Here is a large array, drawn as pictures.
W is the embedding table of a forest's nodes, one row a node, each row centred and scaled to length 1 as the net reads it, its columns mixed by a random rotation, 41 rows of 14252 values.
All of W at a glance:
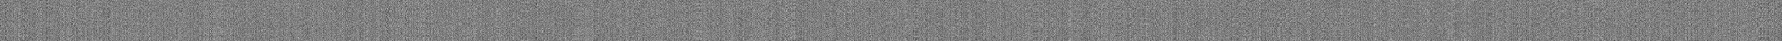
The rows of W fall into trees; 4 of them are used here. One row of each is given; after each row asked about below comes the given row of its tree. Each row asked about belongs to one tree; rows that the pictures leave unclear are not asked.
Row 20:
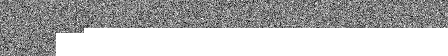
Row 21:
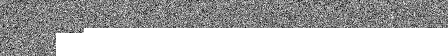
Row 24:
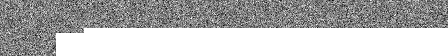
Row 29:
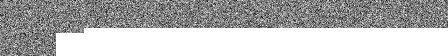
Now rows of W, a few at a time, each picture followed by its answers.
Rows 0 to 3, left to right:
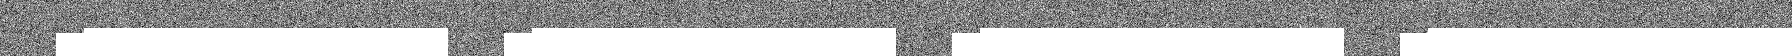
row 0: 21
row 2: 20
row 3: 21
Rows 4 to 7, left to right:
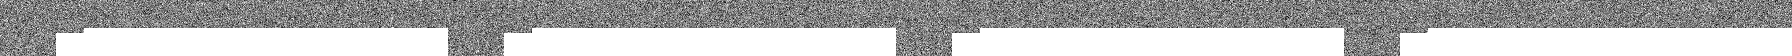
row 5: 20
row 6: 24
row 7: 21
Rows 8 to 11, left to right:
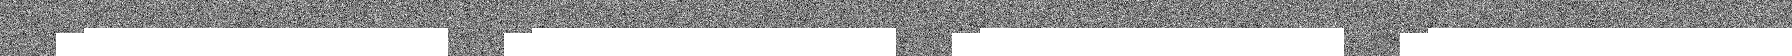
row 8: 29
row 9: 29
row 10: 20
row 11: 20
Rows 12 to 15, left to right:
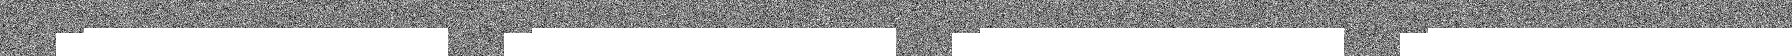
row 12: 21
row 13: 29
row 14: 29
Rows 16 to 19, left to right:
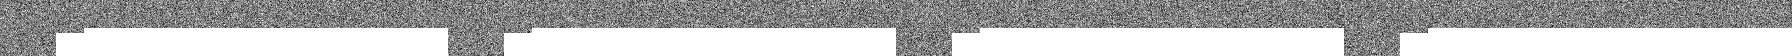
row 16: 29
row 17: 21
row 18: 24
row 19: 20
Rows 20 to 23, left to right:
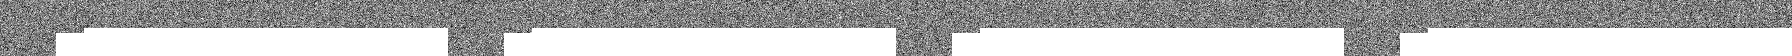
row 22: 29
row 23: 24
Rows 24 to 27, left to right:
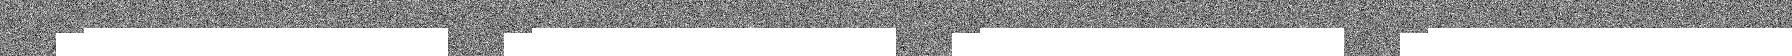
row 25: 20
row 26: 20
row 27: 29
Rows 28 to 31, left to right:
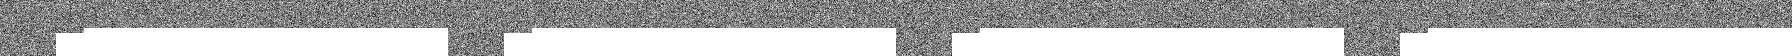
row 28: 21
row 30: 21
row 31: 21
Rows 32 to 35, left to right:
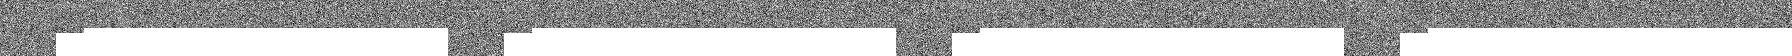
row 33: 29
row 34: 21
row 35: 24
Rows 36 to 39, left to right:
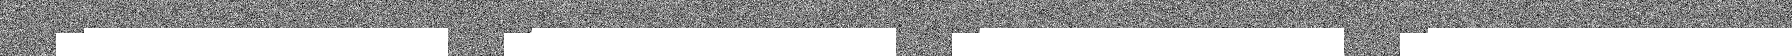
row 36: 29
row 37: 21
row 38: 21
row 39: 21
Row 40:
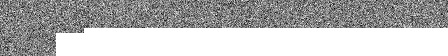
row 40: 20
